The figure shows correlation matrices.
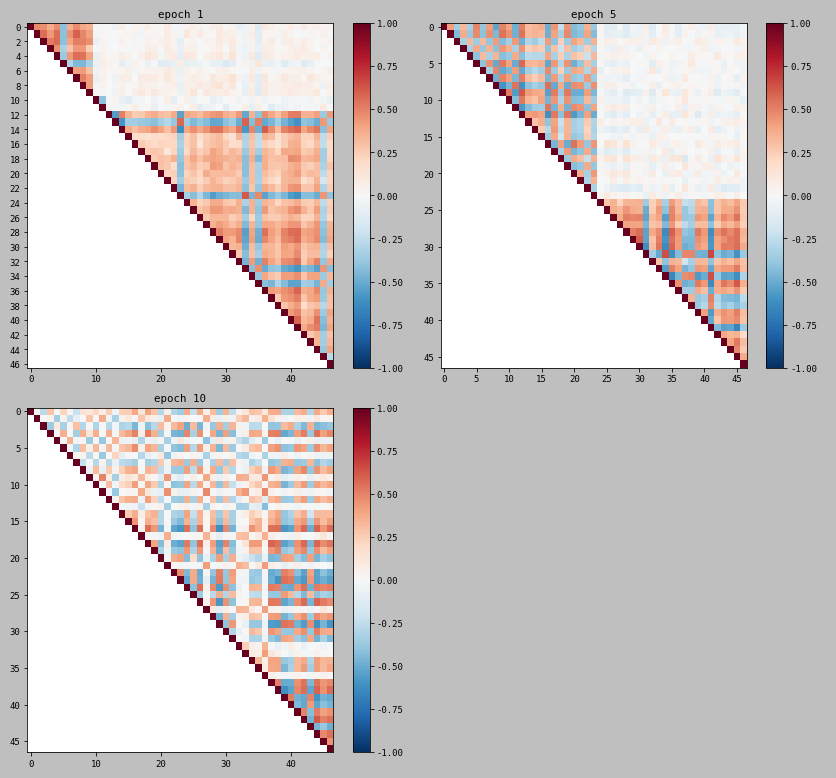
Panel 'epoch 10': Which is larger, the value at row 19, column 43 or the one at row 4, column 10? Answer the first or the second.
the second
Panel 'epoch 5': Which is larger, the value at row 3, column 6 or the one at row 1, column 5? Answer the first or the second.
the second
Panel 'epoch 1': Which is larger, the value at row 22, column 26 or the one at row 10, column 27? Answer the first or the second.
the first
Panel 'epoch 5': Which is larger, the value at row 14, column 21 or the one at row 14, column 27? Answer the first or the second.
the second
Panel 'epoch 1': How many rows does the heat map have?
47
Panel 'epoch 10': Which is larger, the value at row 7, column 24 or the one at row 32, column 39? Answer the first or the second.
the second
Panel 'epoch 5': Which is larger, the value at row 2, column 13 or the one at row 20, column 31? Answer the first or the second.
the second
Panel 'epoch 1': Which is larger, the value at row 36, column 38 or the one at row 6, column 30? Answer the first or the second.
the first
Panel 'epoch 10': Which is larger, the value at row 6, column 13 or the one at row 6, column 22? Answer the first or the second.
the first
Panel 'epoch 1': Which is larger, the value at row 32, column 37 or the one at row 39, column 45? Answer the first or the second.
the first
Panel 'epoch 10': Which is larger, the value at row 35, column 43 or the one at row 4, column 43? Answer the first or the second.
the second
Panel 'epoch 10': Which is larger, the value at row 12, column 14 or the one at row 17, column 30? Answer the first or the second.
the first
